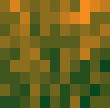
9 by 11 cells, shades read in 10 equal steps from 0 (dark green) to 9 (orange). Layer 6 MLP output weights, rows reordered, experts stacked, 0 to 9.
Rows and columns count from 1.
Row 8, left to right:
4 2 1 5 2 4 1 3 2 0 2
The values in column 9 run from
0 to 9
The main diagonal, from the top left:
5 4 6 4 2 1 4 3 0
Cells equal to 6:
6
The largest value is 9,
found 2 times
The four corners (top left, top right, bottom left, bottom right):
5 7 1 3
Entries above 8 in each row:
1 1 0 0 0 0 0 0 0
